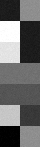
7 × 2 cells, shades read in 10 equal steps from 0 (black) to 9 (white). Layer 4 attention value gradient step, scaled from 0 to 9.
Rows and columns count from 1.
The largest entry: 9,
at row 2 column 1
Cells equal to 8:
1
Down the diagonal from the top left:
1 1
